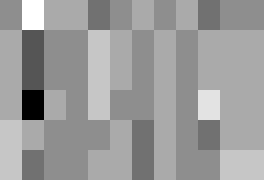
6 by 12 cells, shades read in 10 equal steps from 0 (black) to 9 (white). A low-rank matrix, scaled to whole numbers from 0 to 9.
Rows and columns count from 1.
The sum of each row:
66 66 66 65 65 67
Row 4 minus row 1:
1 -9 0 -1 3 0 -1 1 -1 4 1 1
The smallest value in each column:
5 0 5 5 4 5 4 5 5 4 5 5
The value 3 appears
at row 2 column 2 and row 3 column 2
